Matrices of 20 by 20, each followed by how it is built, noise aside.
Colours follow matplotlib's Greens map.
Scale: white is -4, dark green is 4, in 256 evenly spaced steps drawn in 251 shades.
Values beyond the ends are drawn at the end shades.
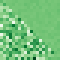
lower triangular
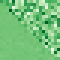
upper triangular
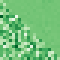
lower triangular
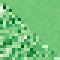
lower triangular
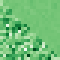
lower triangular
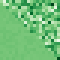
upper triangular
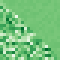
lower triangular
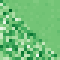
lower triangular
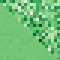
upper triangular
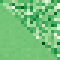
upper triangular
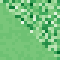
upper triangular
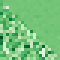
lower triangular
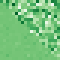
upper triangular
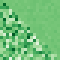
lower triangular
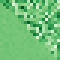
upper triangular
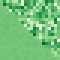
upper triangular
